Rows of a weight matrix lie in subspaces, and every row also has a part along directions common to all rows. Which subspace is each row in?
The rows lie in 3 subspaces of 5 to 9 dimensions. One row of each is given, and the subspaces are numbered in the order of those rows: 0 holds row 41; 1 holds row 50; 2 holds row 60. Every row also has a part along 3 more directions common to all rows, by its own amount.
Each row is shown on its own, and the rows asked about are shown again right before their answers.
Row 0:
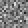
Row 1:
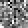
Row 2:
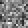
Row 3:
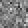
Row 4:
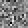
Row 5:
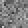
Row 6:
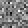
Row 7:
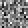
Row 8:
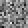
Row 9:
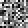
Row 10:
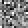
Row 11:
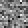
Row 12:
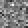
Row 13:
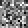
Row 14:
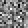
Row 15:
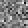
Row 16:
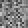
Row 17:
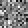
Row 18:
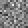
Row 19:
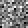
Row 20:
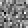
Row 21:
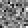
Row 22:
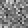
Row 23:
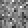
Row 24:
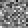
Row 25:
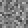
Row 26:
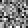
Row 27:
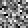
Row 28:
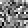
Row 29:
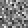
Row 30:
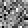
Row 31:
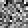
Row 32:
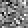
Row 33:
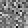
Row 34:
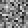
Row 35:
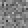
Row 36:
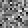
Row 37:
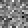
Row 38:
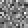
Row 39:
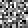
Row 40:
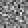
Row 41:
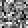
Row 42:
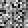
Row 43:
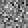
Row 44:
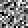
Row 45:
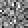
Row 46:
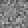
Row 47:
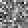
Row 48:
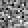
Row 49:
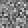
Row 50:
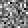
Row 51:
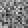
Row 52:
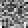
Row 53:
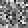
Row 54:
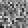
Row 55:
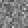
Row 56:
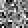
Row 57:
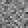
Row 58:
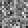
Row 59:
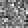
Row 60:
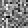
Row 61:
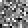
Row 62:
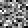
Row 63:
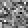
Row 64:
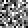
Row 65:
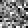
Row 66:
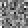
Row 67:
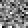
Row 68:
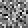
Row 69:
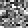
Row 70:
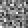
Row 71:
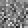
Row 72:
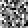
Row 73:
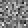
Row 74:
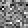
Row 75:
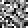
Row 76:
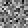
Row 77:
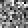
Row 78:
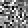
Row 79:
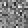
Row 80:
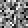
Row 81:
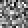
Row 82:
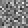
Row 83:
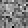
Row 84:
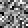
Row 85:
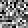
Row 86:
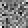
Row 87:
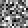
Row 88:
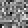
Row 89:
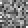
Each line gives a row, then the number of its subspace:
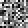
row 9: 1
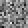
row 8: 1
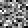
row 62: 1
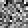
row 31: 0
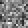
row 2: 2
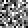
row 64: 1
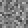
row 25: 1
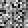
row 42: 1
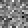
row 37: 2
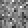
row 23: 2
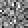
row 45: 1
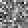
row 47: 0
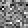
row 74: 0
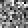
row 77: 0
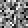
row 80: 1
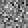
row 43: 0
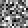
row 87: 2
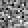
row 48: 2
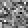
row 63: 0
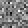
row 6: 0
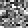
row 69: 1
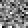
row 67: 2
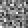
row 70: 0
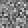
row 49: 0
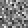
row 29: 0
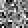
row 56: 0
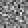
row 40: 1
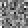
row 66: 2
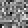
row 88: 0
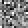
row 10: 2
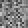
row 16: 1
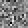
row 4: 1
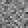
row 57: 2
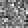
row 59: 1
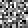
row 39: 0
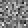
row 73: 0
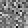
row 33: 2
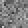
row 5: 0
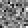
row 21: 1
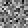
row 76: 0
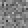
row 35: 2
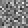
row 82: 0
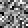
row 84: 1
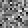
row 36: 1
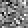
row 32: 1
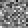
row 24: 1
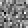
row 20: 0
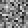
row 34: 2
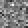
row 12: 1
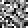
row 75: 2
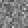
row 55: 2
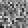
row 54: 1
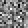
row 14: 1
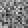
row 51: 0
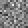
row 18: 1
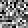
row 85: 0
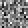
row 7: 2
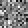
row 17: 1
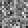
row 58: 2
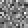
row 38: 0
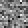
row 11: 1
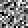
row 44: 1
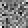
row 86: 2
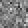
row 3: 1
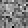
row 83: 2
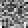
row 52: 2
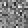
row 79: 2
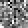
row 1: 1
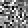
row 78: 1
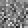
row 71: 2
